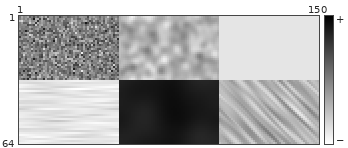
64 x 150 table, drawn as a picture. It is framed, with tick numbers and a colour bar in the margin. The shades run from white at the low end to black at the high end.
It is made of 2 by 3 panels. Panel 1,1: middling, fine-grained, strong in contrast. Panel 1,2: low, blotchy. Panel 1,3: very low, flat. Panel 2,1: very low, streaked across, faint in contrast. Panel 2,2: very high, smooth, faint in contrast. Panel 2,3: low, slanting down to the right.
